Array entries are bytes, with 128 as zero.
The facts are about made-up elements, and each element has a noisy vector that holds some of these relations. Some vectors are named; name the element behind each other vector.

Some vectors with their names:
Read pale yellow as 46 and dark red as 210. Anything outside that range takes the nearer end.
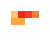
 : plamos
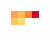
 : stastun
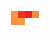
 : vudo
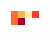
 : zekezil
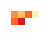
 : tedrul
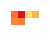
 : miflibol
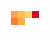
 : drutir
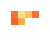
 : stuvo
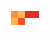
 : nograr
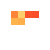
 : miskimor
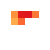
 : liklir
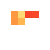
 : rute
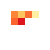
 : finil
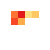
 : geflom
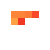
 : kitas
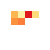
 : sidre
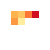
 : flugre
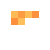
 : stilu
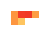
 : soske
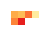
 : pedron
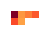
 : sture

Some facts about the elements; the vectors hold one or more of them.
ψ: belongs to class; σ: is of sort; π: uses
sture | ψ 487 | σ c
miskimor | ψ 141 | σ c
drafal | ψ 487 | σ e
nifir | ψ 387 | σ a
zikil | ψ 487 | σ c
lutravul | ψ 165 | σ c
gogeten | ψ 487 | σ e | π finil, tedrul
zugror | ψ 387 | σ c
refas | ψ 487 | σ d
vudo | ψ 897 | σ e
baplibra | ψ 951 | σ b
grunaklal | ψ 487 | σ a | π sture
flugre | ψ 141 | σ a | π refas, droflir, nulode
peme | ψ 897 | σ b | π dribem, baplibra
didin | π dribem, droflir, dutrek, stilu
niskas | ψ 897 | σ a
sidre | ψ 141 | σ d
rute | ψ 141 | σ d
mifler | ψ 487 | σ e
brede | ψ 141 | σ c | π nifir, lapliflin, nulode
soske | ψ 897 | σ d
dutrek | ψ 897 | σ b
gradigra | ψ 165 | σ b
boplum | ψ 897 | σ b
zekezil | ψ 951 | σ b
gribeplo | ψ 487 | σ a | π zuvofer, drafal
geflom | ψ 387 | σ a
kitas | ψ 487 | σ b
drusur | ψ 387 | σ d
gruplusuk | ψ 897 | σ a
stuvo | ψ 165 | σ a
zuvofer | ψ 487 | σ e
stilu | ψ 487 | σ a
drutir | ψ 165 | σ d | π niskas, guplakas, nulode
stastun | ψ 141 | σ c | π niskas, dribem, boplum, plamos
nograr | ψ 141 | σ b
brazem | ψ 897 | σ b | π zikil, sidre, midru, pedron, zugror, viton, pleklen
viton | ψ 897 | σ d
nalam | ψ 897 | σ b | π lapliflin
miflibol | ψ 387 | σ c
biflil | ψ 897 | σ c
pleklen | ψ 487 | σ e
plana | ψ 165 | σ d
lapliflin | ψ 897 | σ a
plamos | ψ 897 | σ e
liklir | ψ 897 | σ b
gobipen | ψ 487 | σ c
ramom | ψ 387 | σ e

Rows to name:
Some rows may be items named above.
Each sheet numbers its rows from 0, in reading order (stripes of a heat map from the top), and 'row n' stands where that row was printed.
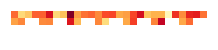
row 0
lutravul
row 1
miflibol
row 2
gribeplo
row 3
gruplusuk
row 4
brazem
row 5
baplibra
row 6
liklir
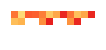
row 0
miskimor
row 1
gradigra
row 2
gradigra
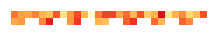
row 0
gobipen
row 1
pleklen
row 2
zugror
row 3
biflil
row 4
gogeten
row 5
nifir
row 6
plana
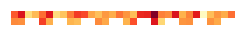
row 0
miflibol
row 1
geflom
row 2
biflil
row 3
refas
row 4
nograr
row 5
grunaklal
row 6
viton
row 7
refas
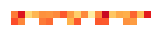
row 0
drusur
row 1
mifler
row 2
zikil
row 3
ramom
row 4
didin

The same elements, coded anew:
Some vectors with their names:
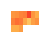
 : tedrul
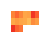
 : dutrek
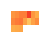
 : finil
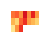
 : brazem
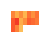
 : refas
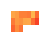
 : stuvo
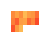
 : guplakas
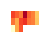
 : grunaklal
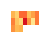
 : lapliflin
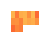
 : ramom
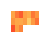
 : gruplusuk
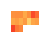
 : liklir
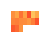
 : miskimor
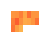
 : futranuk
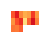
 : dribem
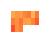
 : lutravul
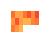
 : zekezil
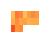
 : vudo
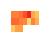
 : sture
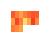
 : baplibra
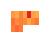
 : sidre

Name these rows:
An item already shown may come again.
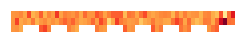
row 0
pleklen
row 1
nograr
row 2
futranuk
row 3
baplibra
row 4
viton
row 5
stuvo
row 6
zugror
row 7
drutir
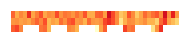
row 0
nograr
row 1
kitas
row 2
zikil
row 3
gogeten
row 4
plamos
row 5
brazem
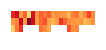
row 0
didin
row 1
stilu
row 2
soske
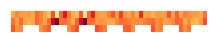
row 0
miflibol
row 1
drutir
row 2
drutir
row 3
gradigra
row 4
rute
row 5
plana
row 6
geflom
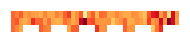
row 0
stilu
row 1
drusur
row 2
flugre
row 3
biflil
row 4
nifir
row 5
didin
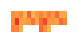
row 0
mifler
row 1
gobipen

